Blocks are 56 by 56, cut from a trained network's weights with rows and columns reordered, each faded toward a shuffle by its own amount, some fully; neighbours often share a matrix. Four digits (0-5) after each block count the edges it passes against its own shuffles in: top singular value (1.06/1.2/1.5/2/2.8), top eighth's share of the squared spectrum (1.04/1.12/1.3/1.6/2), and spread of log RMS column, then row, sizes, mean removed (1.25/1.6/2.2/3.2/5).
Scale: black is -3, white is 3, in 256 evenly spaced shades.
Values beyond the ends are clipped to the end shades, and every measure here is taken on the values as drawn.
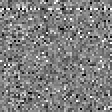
3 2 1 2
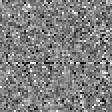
3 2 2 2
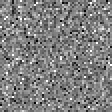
0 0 0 0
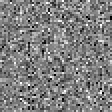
2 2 2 0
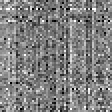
4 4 2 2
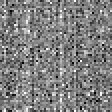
3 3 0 2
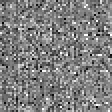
2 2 0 2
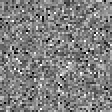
0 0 0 0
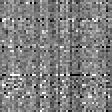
3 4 1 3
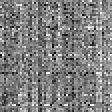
4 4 1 3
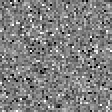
0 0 0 0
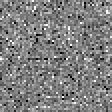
1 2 0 0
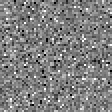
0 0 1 0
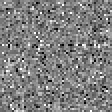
2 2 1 1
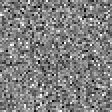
2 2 0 1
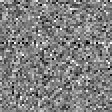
2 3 1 1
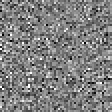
3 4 2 2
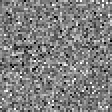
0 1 0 0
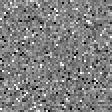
0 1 0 0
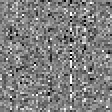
3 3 3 1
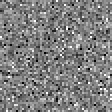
0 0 0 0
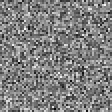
1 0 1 0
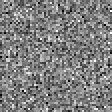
0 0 0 0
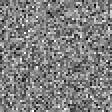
0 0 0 0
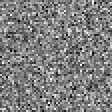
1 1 0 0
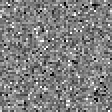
1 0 0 0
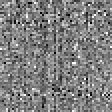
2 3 0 2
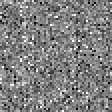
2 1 0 0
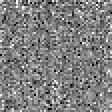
2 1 0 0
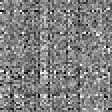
3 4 1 3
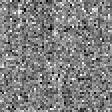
1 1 0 1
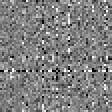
3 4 3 2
